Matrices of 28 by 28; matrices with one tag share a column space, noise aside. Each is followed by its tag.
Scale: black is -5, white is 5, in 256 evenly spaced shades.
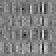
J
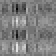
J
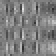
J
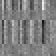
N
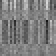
N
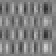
J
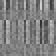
N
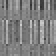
N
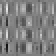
J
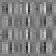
J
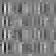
J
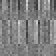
N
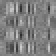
J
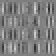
J
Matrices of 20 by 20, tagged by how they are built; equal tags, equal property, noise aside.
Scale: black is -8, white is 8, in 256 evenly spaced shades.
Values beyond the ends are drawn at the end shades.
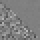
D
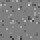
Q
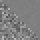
D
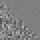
D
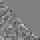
D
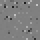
Q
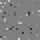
Q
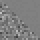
D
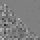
D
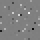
Q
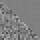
D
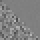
D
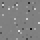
Q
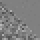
D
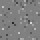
Q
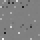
Q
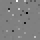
Q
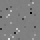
Q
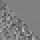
D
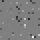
Q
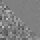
D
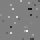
Q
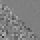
D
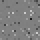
Q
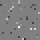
Q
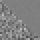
D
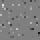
Q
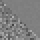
D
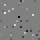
Q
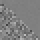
D
